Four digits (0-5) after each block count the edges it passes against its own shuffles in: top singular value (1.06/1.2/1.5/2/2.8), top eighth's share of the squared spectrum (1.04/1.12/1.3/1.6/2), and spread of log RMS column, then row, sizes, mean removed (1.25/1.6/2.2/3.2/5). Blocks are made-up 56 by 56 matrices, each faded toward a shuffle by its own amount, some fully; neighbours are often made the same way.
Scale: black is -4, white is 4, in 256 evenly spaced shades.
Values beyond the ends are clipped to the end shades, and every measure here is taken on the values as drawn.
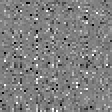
4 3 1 0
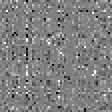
4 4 2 1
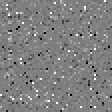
2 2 0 0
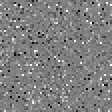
0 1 0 0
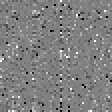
3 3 1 1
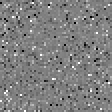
1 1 0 0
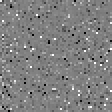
2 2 0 0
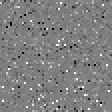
1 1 0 0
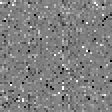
3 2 1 0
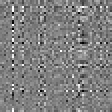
4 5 3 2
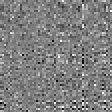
4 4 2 2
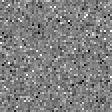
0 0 0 0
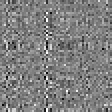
4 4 3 2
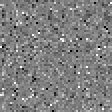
3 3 1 0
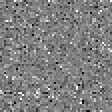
3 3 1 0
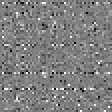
4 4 1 3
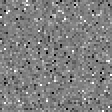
0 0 0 0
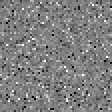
0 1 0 0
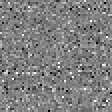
3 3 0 1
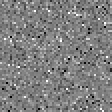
1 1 0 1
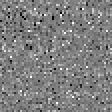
2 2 0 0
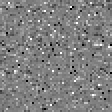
2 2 0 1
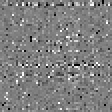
4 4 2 2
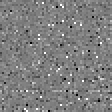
1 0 0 0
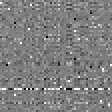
4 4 1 2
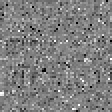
2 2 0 1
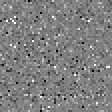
1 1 0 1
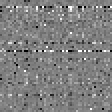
4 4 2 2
